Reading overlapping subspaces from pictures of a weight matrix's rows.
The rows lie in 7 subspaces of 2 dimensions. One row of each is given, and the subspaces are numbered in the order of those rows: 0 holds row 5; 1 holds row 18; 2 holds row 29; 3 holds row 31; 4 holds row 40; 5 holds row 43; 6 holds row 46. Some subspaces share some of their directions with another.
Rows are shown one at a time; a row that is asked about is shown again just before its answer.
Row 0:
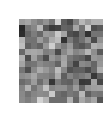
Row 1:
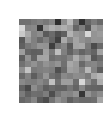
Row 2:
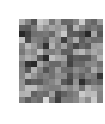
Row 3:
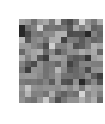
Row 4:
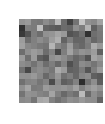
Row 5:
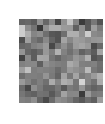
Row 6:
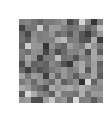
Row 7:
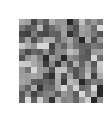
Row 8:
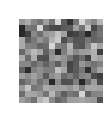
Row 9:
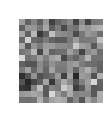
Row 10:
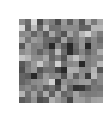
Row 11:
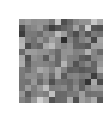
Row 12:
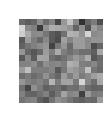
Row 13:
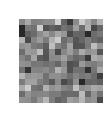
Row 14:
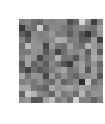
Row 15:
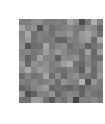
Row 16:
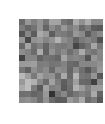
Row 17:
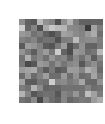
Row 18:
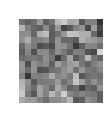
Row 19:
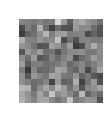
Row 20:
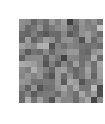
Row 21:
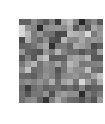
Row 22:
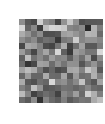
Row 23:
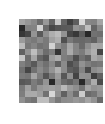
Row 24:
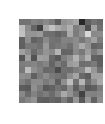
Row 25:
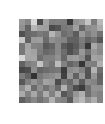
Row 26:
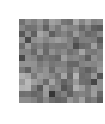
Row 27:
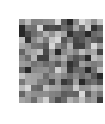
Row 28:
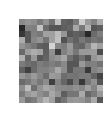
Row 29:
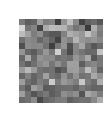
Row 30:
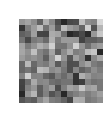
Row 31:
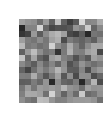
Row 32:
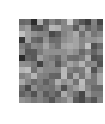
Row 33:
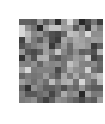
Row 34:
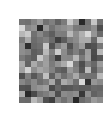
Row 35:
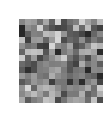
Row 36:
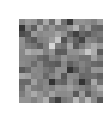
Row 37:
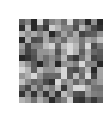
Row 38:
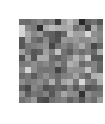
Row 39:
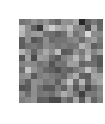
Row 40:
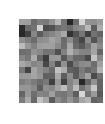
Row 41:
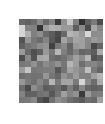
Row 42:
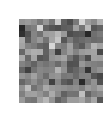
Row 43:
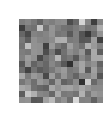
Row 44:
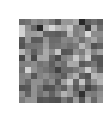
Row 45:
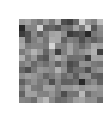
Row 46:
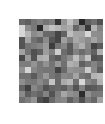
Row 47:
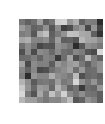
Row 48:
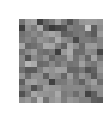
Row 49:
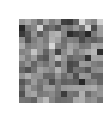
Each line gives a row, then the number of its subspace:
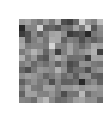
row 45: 1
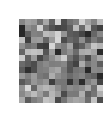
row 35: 4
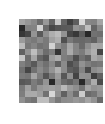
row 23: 3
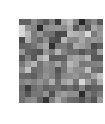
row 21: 2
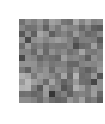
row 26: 3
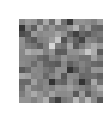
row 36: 6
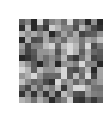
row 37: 0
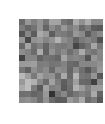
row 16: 3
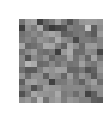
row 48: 2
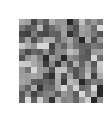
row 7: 4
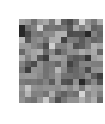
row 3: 2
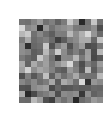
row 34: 5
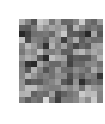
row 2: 2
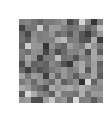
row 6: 5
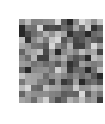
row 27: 3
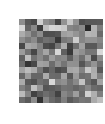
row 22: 2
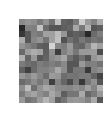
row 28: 4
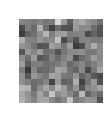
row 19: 1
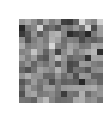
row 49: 1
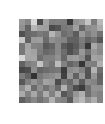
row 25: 0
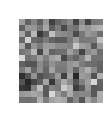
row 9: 3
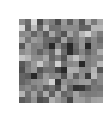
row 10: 0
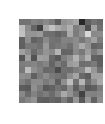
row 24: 6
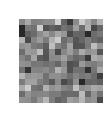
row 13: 3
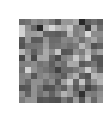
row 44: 6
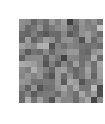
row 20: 4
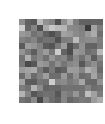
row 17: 2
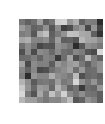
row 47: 1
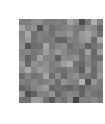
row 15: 5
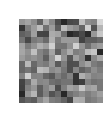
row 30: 1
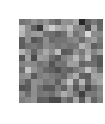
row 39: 6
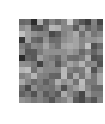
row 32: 0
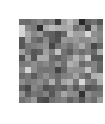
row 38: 6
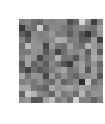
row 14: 5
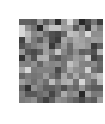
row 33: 0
